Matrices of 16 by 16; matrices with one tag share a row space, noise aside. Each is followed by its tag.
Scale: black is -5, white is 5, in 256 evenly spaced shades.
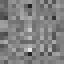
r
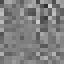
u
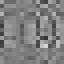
u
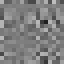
u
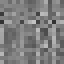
u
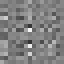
r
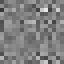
u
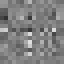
r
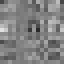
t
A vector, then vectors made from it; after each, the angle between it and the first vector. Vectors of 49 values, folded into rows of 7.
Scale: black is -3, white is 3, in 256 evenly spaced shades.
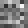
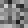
nearly opposite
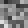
partly opposed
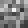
orthogonal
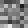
nearly opposite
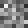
orthogonal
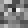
orthogonal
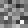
partly opposed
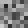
partly aligned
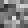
partly aligned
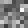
partly aligned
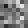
nearly parallel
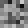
nearly opposite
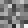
orthogonal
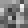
partly aligned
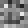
nearly opposite
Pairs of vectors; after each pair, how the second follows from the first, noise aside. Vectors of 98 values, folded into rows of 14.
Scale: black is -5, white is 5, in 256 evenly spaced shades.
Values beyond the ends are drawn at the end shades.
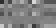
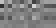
wrapped around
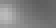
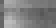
wrapped around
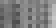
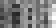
scaled up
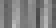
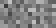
shuffled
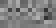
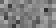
shuffled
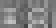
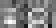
scaled up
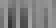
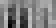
scaled up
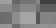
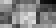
scaled up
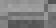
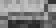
scaled up
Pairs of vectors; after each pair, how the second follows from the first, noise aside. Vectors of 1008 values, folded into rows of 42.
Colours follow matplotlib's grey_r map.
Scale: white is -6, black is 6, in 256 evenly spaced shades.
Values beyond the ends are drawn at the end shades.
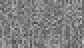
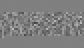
partly zeroed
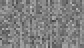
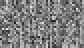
scaled up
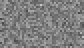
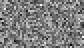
scaled up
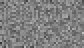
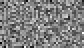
scaled up
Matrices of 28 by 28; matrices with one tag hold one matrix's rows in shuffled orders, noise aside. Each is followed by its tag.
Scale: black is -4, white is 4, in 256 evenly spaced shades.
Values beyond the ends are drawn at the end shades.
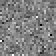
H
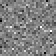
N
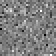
N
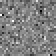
H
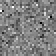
H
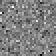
H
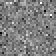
N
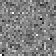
H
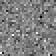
H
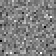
N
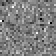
H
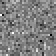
H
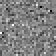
H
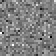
H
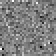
H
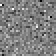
H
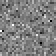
H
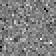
N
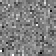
H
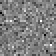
N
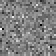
H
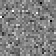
H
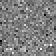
N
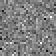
N
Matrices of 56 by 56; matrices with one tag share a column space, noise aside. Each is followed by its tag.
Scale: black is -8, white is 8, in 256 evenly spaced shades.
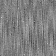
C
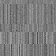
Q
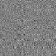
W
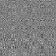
W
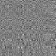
W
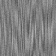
C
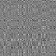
W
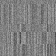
Q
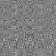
W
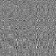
W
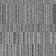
Q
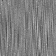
C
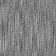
C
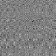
W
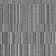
Q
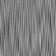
C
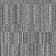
Q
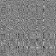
W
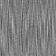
C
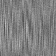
C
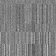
Q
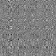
W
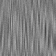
C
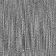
C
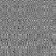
W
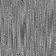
C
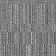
Q
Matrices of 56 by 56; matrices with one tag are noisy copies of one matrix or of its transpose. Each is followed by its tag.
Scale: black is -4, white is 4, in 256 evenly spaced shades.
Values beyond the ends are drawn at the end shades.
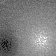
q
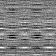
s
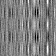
s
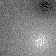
q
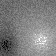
q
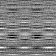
s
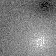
q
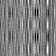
s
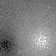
q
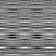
s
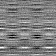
s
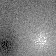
q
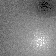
q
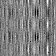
s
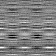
s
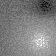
q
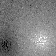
q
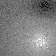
q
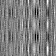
s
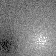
q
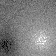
q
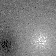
q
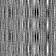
s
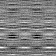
s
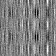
s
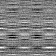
s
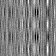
s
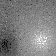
q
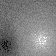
q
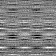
s
